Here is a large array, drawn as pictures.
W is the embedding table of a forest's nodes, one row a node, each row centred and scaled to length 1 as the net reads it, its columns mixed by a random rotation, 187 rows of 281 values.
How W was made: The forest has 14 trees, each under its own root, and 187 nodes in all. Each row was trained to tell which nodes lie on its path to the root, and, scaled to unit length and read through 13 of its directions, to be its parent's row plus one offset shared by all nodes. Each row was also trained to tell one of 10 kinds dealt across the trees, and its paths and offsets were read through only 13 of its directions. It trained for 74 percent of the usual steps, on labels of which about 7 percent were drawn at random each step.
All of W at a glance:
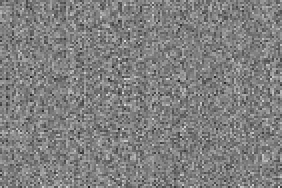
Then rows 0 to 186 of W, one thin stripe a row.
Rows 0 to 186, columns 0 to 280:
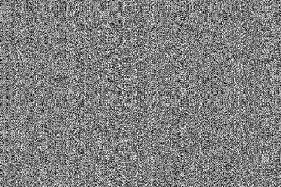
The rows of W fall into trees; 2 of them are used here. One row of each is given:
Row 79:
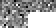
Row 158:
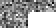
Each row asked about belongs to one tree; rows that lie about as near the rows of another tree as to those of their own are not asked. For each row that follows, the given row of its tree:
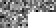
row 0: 158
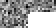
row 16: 79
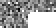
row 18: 79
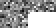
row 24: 158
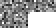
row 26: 158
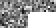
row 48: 158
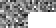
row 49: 79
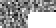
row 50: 79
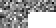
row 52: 158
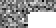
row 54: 158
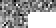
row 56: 79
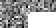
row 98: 79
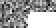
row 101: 158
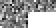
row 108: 79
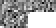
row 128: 79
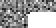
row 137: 158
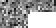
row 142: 79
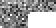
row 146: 79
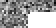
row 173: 79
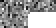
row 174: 79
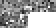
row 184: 158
